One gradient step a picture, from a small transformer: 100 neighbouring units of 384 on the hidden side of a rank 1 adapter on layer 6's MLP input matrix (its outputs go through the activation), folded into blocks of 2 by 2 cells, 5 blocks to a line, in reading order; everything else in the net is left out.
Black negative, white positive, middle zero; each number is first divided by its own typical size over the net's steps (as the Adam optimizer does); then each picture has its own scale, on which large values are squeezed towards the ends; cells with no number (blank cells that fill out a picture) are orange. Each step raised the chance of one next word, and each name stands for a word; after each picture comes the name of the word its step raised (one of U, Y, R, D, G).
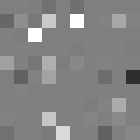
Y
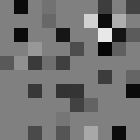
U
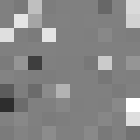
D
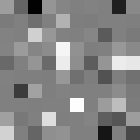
U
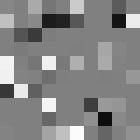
D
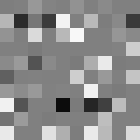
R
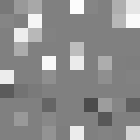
R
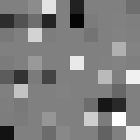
R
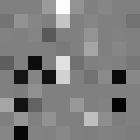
U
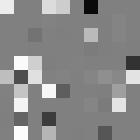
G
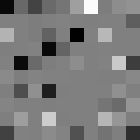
G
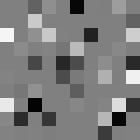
G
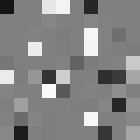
U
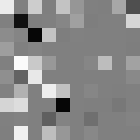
G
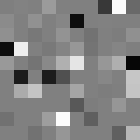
R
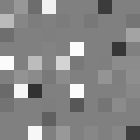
D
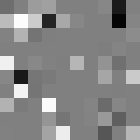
D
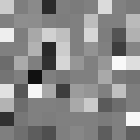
U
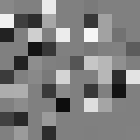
R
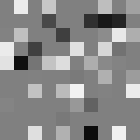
D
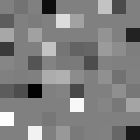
Y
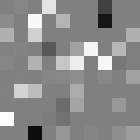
R
